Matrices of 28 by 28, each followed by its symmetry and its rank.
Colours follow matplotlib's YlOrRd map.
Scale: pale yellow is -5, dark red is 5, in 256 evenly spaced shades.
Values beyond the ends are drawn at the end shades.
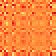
antisymmetric, rank two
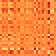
antisymmetric, rank two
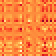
antisymmetric, rank two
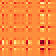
symmetric, rank one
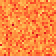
neither, full rank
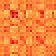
symmetric, rank three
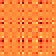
symmetric, rank one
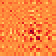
symmetric, rank three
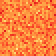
neither, full rank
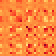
symmetric, rank three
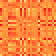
antisymmetric, rank two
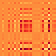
symmetric, rank one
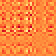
antisymmetric, rank two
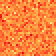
neither, full rank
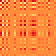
symmetric, rank one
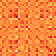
symmetric, rank three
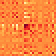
symmetric, rank three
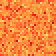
neither, full rank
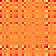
symmetric, rank one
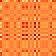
symmetric, rank one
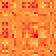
symmetric, rank three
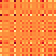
symmetric, rank one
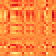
antisymmetric, rank two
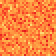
neither, full rank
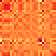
symmetric, rank three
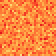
neither, full rank
